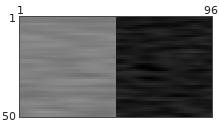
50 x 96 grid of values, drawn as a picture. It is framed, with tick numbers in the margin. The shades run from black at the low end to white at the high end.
The table splits into one row of 2 panels. Panel 1,1: middling, streaked across, faint in contrast. Panel 1,2: very low, streaked across, faint in contrast.
